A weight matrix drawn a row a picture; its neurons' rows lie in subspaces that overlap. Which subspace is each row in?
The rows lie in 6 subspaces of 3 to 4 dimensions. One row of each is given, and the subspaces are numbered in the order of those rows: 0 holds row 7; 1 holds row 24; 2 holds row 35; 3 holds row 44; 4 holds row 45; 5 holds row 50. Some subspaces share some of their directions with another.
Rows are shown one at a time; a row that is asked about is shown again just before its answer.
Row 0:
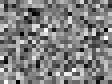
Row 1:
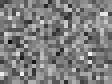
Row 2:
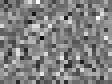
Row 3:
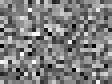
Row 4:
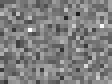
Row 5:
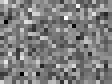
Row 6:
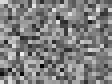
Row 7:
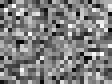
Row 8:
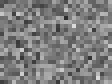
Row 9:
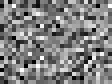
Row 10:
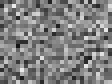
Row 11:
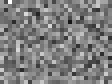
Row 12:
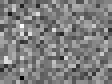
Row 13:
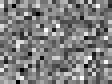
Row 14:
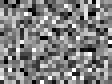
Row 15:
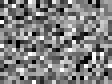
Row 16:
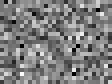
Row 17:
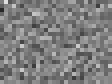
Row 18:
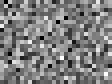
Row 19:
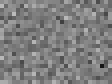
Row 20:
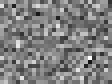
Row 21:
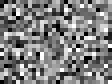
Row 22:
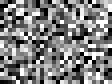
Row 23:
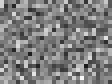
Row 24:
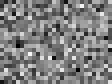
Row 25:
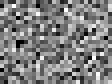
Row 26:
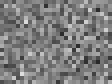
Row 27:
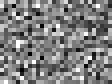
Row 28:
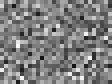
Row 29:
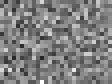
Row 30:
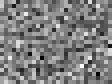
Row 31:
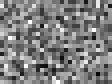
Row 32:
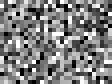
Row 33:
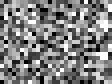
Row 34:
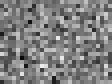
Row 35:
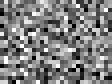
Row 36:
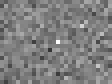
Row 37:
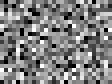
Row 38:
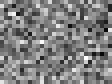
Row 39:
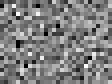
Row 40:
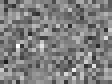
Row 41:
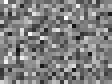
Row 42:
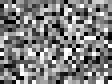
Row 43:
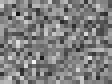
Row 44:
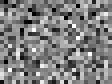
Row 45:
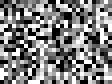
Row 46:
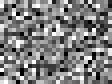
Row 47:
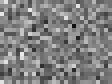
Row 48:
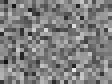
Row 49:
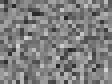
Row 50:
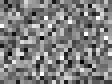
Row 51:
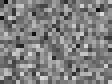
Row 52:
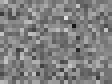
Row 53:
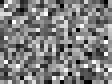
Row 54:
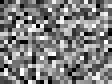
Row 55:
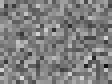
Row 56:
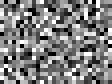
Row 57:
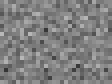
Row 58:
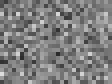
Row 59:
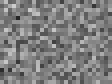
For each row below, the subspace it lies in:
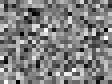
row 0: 5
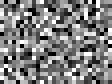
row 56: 3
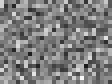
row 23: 0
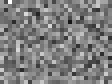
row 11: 1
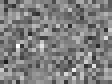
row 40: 4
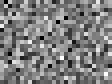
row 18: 5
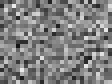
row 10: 0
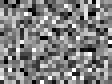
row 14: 3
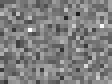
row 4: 2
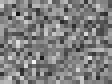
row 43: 4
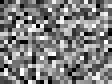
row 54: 3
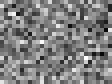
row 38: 0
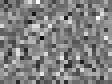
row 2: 5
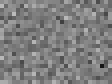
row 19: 5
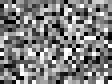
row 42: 1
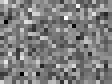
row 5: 3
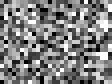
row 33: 0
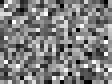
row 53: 0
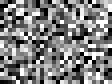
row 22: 0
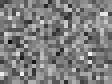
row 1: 4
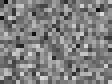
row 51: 1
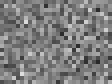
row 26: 1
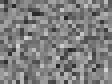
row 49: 3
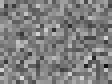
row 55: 0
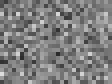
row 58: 4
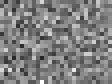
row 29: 3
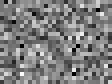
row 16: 1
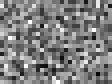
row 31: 1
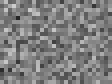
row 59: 2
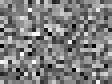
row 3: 5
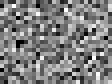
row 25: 2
